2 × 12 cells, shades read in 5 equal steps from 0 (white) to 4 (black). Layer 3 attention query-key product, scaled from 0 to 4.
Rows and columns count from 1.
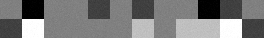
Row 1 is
2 4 2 2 3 2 3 2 2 4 3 2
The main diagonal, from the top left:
2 0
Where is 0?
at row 2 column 2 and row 2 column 11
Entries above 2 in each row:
5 2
